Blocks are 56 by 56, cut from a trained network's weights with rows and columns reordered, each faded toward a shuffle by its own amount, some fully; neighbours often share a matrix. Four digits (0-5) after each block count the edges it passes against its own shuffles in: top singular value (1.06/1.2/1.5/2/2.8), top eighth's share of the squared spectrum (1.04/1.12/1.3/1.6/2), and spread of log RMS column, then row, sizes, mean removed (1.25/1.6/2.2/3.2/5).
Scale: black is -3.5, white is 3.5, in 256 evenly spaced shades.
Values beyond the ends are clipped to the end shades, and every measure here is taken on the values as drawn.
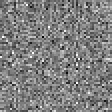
4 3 1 1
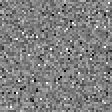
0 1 0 0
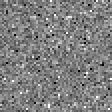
0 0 0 0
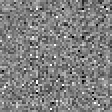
3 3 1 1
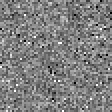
0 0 0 0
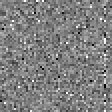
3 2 1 0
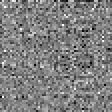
3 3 1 2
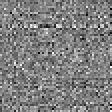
4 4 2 2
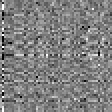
4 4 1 2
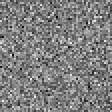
0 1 0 0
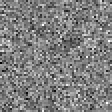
2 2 0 0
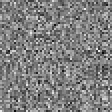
4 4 2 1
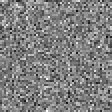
3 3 1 0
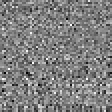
4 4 1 2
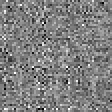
3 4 2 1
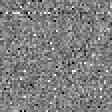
2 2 0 1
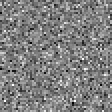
1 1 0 0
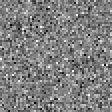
1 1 0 0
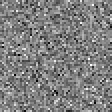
2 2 0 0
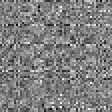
4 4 0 3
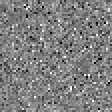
0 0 0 0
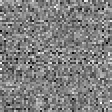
3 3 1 2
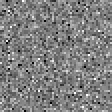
2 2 0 0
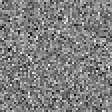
0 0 0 0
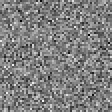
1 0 0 0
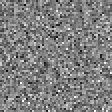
1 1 0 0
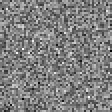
1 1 0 0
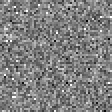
1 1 0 0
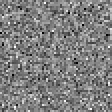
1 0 0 0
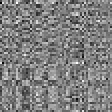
4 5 3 2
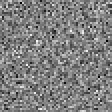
2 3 1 1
